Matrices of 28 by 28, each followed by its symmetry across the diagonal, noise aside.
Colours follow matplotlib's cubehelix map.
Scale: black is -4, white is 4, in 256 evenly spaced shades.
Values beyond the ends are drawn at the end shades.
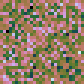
symmetric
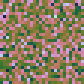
neither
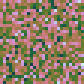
neither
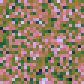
neither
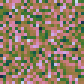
antisymmetric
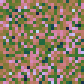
symmetric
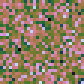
symmetric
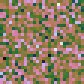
antisymmetric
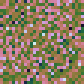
symmetric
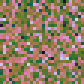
neither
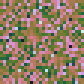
antisymmetric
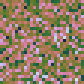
neither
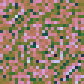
symmetric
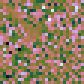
antisymmetric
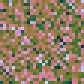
antisymmetric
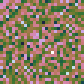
symmetric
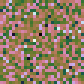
antisymmetric
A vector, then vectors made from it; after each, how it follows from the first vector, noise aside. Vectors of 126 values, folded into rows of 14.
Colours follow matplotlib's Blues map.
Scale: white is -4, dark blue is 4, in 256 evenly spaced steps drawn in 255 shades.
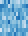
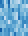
sign-scrambled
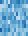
negated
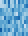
sign-scrambled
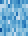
negated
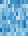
negated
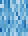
sign-scrambled
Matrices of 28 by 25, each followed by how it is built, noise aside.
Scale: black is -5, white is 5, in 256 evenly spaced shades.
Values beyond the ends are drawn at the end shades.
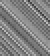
Toeplitz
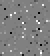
sparse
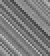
Toeplitz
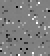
sparse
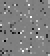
sparse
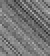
Toeplitz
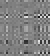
low rank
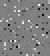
sparse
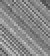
Toeplitz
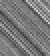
Toeplitz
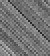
Toeplitz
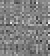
low rank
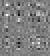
low rank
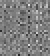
low rank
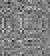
low rank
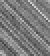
Toeplitz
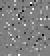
sparse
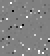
sparse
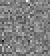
low rank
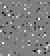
sparse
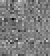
low rank
